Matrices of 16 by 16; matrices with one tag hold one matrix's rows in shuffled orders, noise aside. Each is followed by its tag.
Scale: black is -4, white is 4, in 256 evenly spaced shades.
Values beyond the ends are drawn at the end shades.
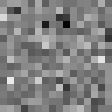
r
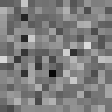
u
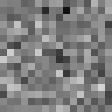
r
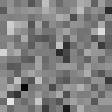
r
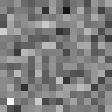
r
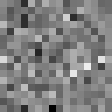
u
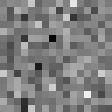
u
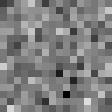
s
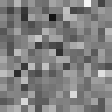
u
